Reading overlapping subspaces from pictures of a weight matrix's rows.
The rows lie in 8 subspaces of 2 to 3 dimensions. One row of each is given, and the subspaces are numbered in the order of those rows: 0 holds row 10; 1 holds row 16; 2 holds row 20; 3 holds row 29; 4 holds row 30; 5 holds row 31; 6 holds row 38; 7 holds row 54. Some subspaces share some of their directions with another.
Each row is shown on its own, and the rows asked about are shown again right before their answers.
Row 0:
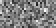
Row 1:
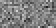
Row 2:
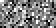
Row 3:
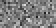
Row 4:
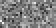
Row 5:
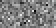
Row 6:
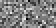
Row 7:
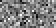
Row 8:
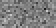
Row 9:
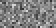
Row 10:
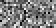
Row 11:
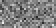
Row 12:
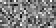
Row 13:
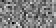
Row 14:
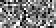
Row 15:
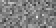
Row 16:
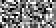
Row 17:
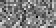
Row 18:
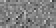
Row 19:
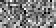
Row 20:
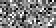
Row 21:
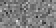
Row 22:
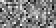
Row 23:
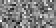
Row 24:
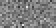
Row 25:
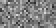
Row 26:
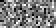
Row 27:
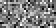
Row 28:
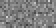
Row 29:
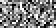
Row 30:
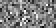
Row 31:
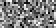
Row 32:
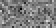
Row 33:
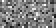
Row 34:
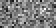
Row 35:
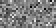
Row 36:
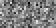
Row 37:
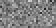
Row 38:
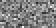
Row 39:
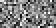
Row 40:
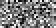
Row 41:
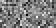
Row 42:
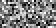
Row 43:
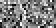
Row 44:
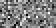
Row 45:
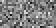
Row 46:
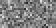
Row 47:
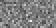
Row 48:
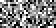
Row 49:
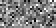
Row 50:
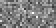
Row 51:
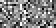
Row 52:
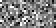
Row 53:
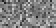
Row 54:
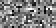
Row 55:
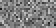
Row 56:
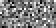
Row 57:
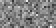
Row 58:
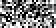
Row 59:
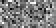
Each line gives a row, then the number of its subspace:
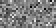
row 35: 2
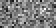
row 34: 3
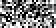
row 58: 6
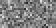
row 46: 5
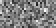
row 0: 5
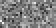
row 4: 1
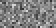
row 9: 3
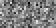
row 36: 5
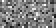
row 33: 6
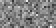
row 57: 5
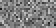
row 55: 7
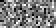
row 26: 5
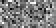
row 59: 1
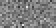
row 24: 3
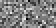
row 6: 7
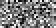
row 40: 3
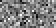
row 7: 4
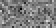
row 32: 7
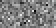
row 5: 4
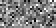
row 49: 2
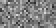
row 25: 1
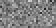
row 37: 2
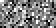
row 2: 5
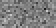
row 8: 3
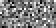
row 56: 5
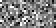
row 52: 4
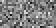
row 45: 0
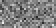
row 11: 7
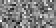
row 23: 1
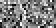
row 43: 1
